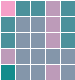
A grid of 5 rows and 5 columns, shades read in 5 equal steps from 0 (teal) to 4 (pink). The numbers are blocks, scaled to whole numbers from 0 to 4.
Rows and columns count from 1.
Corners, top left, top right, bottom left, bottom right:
4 1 0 2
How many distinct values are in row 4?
2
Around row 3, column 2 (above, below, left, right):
2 2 1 2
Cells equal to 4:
1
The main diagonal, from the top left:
4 2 2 2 2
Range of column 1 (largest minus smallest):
4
